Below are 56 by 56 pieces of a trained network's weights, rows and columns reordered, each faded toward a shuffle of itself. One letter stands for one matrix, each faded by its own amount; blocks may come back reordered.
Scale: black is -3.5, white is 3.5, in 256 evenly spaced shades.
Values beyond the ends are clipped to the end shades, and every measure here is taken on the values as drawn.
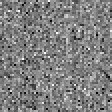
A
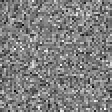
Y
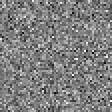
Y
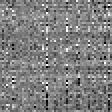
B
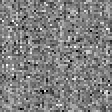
A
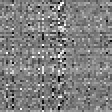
B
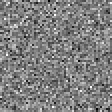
Y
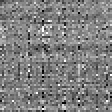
B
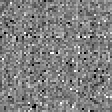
A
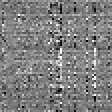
B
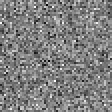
Y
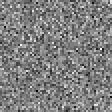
Y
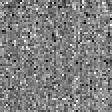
A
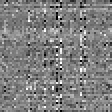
B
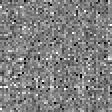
A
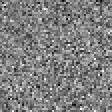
Y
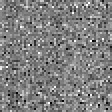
A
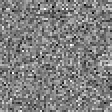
Y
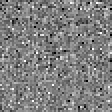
A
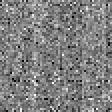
A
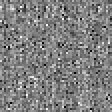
A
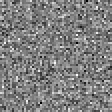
Y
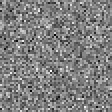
Y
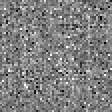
A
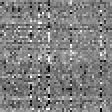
B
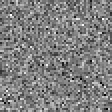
Y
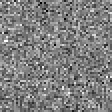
Y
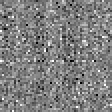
A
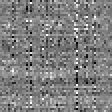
B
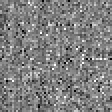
A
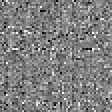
A
